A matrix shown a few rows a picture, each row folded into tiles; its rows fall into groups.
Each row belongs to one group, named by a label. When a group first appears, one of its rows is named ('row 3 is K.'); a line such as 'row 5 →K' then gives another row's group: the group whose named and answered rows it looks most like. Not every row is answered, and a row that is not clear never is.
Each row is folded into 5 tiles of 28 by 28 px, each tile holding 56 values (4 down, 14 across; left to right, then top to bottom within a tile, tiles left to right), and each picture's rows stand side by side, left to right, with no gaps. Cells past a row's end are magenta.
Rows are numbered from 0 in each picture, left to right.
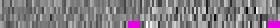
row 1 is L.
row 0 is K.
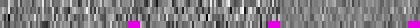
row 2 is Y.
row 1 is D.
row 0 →D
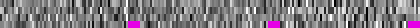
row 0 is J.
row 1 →K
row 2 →L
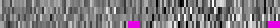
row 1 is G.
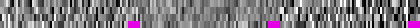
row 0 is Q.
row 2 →J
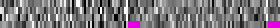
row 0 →J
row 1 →J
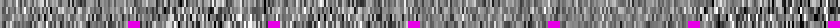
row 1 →G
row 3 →Y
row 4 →Y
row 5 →J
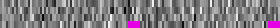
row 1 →D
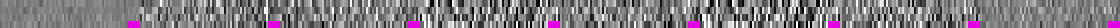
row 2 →D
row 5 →Q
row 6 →Y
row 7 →Y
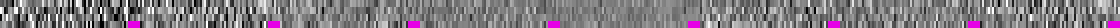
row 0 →J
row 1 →L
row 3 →K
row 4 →G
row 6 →D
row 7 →L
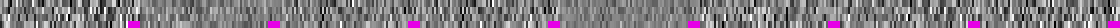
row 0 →Q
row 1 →L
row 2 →G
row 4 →G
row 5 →L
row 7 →G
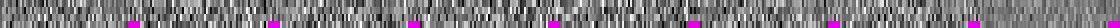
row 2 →Y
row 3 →Q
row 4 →J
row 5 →G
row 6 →Y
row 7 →K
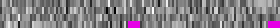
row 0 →L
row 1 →L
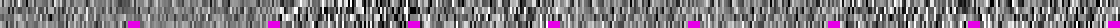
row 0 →K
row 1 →Q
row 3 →Q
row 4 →Q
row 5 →Q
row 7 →Q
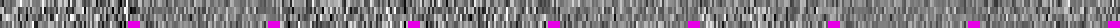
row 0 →J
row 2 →K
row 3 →K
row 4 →D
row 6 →K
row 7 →D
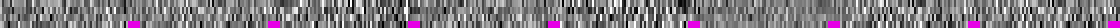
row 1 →Y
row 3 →G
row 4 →K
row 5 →K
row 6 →Y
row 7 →Y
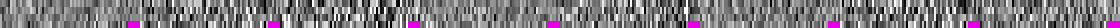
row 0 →D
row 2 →Q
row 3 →L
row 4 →J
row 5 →Q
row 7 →L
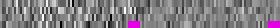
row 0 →Y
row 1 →D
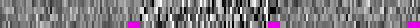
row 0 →L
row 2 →D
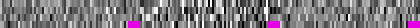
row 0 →K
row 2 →D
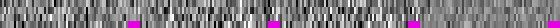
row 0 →L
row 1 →G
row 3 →D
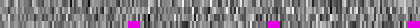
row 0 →Q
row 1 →D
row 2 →L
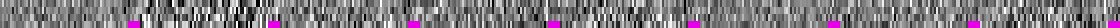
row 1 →Q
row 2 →G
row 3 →J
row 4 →G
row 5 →D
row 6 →D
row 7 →Y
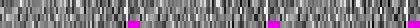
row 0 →J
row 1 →J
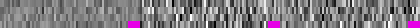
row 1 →L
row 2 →G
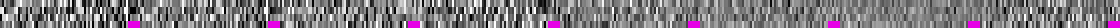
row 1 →J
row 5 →Q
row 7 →G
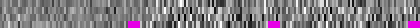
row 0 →L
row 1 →Y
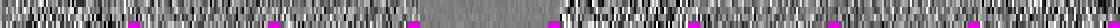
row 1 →Q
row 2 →L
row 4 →Q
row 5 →D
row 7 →K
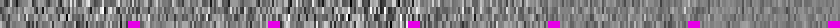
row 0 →D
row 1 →Q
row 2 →Q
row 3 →D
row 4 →Y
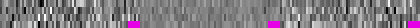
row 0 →G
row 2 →L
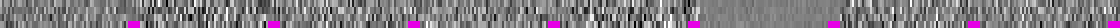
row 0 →K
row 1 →K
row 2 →Y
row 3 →L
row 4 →G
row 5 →L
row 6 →D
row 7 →Y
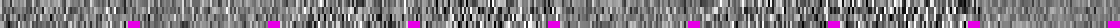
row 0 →K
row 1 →D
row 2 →Y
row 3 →G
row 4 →K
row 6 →K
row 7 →L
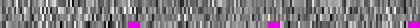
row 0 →Y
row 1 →G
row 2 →K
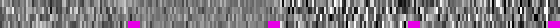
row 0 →L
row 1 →G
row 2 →K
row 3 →J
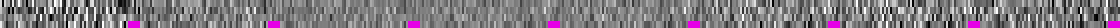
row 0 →K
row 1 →K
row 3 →Y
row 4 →Y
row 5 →Y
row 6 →Y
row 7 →J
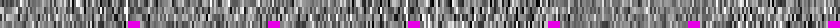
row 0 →J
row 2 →J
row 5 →Y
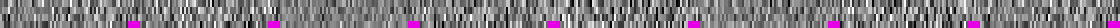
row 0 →D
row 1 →Y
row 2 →G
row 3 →L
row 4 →Q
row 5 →Q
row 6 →L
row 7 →D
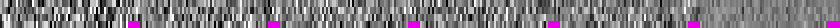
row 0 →Q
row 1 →G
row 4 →Y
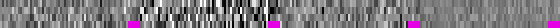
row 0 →Y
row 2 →D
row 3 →L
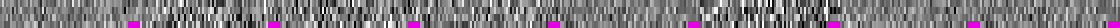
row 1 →Y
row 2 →G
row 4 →K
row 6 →L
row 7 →K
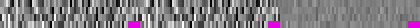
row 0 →Q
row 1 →Q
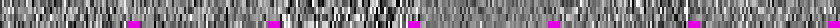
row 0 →L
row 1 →L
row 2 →Q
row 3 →G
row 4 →J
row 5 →Y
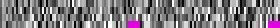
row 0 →G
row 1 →Q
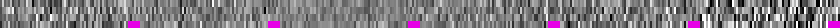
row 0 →L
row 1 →G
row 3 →J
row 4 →K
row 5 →Q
